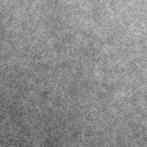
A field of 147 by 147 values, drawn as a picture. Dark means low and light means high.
Odd rows or columns: none. Stripes: none. Ninth with the highest average: top right. Slope: up to the top right.
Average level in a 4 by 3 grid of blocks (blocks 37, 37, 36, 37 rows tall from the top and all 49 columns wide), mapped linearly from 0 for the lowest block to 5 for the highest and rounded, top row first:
345 / 234 / 123 / 012
